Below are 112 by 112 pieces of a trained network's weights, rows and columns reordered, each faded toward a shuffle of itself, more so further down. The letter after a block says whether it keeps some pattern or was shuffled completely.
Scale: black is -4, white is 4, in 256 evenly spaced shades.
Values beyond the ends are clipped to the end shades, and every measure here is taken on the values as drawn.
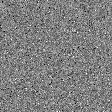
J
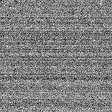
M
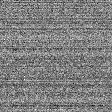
M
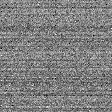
M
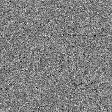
M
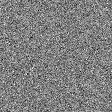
J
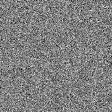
M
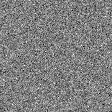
J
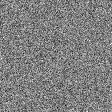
J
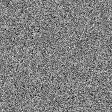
J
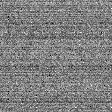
M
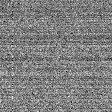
M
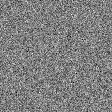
J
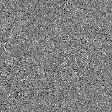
M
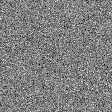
J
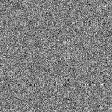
M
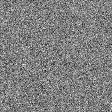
M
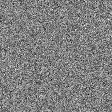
J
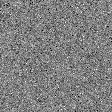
J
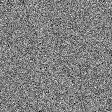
J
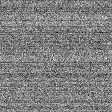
M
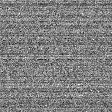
M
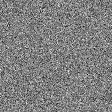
M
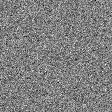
J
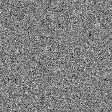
M
